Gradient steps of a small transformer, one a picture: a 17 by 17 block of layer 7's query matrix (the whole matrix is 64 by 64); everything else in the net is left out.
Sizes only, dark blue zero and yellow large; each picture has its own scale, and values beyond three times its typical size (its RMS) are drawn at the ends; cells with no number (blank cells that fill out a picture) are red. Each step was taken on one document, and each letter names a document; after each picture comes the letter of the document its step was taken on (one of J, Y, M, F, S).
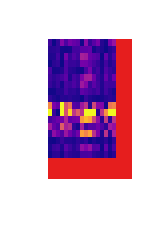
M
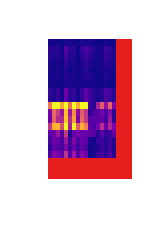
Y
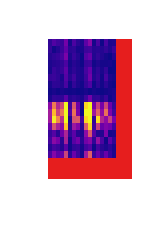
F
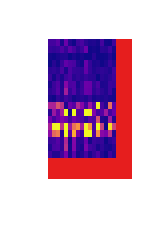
F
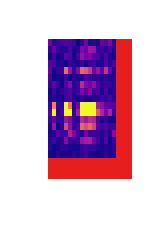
M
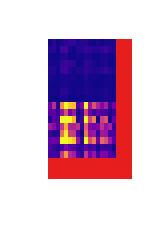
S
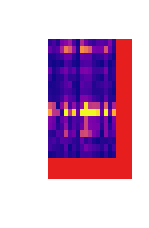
M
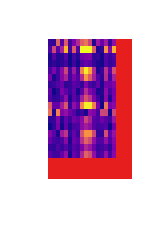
M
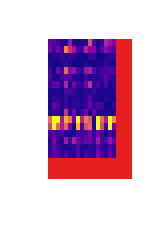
F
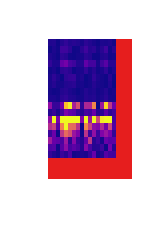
S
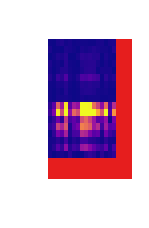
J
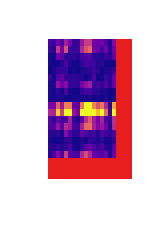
J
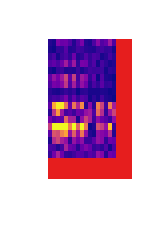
Y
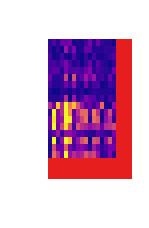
F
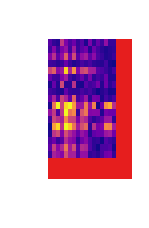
Y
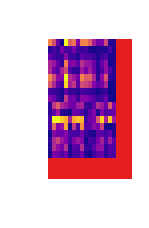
Y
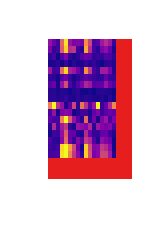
S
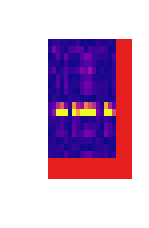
J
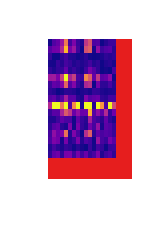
F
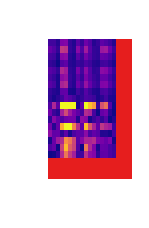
S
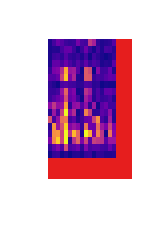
F
